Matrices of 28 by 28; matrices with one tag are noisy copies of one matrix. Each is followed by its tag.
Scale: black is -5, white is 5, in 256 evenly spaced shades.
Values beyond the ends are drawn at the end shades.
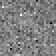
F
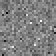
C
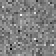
F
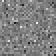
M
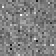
F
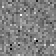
F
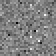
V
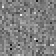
F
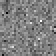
C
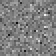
V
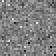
M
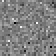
M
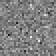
V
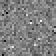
C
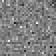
M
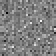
C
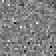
M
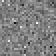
M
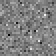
V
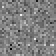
F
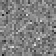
C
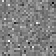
M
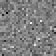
C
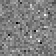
V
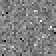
C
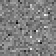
V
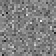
C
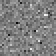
V
